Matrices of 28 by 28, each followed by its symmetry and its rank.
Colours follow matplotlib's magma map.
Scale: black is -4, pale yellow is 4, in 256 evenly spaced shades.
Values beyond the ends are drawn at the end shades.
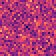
symmetric, full rank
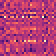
neither, rank three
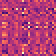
neither, rank three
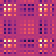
symmetric, rank one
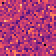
symmetric, full rank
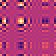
symmetric, rank one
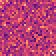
symmetric, full rank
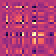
symmetric, rank two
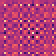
symmetric, rank two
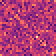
symmetric, full rank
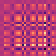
symmetric, rank one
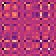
symmetric, rank two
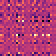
neither, rank three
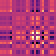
symmetric, rank one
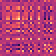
symmetric, rank two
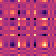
symmetric, rank one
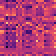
neither, rank three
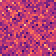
symmetric, full rank
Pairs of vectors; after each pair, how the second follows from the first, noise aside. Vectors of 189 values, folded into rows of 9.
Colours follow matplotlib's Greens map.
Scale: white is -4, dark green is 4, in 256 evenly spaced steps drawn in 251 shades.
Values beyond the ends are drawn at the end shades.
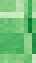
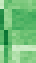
reversed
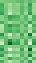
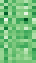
reversed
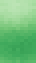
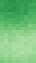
negated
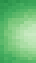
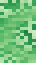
sign-scrambled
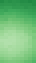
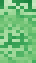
sign-scrambled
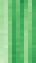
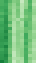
negated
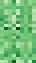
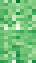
sign-scrambled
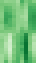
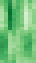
reversed
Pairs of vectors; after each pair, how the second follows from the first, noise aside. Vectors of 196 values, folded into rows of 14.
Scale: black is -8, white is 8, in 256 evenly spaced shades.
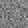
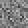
scaled up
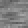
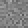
sign-scrambled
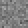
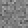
copied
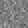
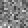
scaled up
